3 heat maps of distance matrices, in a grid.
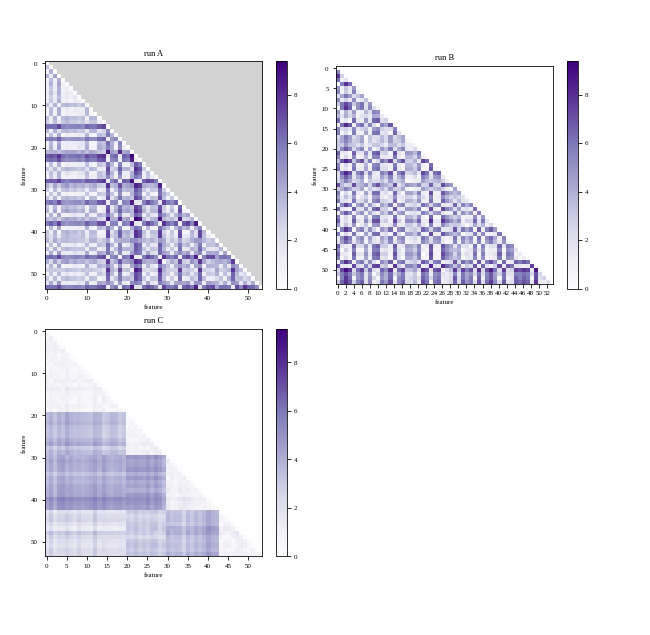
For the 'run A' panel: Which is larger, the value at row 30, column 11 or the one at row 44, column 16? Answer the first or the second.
the first
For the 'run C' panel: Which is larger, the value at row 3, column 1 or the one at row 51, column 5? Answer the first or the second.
the second
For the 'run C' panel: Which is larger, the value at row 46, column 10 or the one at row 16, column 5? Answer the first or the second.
the first
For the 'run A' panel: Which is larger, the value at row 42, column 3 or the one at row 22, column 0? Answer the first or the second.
the second
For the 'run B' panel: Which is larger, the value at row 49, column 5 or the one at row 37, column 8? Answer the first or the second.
the first
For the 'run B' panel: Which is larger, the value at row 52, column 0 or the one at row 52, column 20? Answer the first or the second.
the second
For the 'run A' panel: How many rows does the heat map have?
54
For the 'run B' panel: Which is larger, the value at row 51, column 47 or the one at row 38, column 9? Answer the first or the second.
the second
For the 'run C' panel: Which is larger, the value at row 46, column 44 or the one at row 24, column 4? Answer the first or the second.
the second
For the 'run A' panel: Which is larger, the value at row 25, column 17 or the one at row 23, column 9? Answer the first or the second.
the second
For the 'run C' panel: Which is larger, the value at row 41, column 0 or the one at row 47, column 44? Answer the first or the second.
the first
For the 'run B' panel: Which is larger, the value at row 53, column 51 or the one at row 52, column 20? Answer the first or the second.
the second
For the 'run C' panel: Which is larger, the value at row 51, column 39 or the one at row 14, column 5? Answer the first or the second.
the first
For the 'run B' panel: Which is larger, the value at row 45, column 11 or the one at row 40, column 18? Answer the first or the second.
the second
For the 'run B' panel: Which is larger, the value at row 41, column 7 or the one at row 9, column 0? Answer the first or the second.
the first
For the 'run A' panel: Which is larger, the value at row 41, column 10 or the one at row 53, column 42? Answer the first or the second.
the second
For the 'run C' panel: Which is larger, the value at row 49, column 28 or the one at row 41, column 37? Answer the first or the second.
the first
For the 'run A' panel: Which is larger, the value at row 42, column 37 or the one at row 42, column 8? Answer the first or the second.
the first
